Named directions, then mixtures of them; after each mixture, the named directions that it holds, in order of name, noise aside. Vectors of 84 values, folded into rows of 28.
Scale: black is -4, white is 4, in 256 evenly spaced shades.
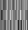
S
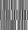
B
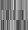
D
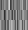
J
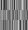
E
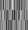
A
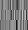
B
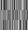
E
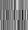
B, D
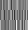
B, J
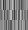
A, B, S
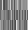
B, E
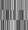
D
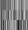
D, S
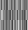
B, E, S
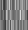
E, J, S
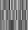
B, J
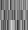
D, J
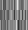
B, D, S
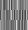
B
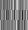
B, D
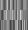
D, J, S
